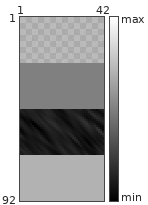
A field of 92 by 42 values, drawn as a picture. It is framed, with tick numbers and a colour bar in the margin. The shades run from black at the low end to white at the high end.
It is made of 4 by 1 panels. Panel 1,1: high, checkered, faint in contrast. Panel 2,1: middling, flat. Panel 3,1: very low, slanting down to the right, faint in contrast. Panel 4,1: high, flat.
